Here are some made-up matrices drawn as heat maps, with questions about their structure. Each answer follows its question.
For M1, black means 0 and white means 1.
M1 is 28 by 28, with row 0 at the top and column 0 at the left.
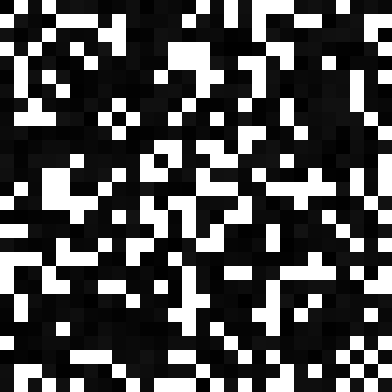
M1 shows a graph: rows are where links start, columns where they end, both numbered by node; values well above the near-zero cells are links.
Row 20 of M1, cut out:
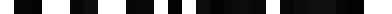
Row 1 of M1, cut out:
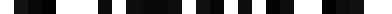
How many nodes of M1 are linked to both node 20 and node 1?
6
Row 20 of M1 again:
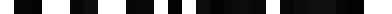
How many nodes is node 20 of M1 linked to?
10
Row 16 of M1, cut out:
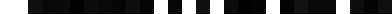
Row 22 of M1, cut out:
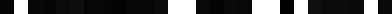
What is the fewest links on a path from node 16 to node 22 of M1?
2
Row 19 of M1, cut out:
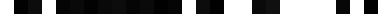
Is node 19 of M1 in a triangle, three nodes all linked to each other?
yes
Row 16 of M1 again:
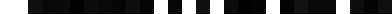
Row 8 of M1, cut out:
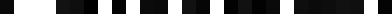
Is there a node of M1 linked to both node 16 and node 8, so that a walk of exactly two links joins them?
yes
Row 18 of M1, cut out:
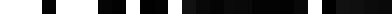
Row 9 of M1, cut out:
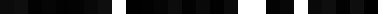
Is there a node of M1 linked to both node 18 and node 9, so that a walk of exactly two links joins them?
no
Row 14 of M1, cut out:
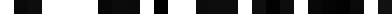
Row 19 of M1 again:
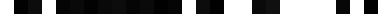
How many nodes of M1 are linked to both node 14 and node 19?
5
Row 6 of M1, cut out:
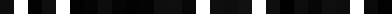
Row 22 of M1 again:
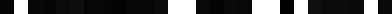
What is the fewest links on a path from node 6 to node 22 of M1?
2
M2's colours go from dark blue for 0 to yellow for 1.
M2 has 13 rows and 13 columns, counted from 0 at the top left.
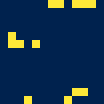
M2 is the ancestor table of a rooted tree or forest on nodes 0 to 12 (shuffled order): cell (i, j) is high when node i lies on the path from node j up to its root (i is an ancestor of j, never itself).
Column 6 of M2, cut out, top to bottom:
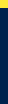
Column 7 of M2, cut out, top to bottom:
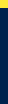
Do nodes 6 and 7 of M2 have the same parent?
yes
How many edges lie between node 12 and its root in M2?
0
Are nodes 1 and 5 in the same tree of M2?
yes
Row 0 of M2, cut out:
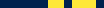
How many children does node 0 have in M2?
3
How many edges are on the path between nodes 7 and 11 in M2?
2
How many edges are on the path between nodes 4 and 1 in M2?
1
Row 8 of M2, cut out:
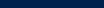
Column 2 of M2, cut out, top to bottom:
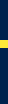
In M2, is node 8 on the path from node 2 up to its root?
no
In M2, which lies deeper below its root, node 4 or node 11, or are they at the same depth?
the same depth
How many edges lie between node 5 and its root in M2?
0
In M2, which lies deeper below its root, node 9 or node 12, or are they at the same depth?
node 9
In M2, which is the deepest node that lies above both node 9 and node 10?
11
